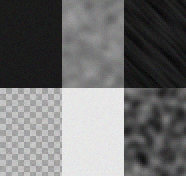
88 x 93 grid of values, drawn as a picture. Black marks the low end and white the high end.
It is made of 2 by 3 panels. Panel 1,1: very low, flat. Panel 1,2: middling, blotchy, faint in contrast. Panel 1,3: very low, slanting down to the right, faint in contrast. Panel 2,1: high, checkered. Panel 2,2: very high, flat. Panel 2,3: low, blotchy.
